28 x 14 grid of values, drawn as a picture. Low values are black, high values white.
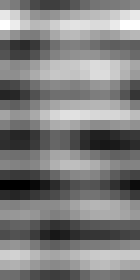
Ninth with the lowest average: middle left. Average level on the scale: 50%. Stripes: horizontal, repeating 6 times.
